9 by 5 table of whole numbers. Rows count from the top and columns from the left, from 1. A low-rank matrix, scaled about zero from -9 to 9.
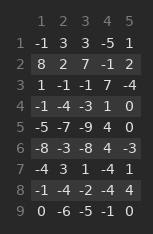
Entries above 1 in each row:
2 4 1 0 1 1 1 1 0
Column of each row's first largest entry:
2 1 4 4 4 4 2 5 1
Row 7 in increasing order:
-4 -4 1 1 3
